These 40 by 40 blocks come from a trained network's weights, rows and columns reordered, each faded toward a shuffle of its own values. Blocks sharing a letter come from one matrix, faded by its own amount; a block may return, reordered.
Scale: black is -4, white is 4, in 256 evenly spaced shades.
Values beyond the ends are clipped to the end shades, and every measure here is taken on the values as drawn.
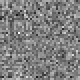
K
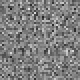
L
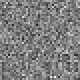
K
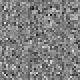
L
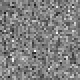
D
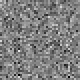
L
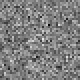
K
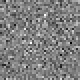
L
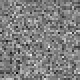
K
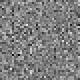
D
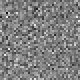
L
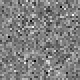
D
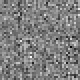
D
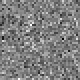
D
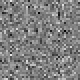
D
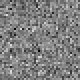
D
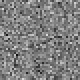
K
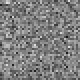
K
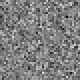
K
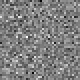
L
